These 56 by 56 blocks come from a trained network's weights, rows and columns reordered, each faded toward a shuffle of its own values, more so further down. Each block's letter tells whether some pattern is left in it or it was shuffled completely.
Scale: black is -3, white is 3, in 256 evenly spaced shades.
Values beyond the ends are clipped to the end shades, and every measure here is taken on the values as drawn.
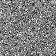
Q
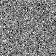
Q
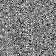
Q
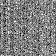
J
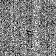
J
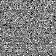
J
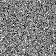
Q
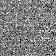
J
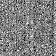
J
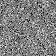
Q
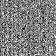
J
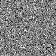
Q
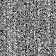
J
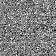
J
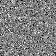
Q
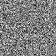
J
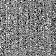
J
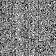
J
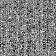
J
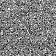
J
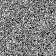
Q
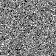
Q
